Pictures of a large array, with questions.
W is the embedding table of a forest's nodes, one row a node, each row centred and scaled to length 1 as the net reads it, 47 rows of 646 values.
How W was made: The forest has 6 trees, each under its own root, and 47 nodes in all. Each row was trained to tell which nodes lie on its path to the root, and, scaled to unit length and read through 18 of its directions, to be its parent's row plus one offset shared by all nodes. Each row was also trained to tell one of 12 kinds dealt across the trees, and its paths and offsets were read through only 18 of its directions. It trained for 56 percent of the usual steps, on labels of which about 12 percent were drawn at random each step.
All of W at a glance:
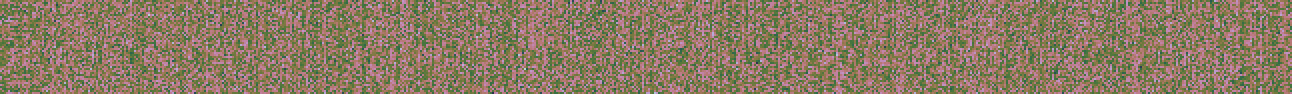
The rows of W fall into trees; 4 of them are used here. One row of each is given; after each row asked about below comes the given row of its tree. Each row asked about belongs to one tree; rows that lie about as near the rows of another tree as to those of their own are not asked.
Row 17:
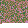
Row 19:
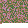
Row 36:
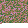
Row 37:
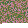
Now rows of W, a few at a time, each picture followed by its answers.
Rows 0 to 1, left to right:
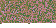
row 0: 36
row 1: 19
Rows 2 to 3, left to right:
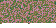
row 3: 36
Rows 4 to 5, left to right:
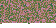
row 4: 37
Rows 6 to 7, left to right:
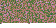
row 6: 36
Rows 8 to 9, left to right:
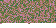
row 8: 17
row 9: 36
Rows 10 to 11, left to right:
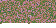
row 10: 17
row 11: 36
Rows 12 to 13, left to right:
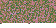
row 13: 36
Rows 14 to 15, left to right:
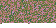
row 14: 19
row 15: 36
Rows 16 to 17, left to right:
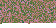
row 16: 19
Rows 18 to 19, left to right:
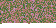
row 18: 36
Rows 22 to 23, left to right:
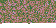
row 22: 36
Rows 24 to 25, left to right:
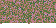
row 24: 17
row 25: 37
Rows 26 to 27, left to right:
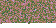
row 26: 17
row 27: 17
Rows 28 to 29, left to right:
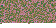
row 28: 37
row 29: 17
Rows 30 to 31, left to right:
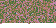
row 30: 17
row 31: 17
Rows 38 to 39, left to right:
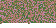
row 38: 36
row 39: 36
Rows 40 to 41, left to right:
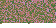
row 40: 37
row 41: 17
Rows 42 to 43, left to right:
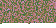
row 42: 19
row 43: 37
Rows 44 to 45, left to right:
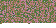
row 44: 36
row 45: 36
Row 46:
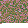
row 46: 17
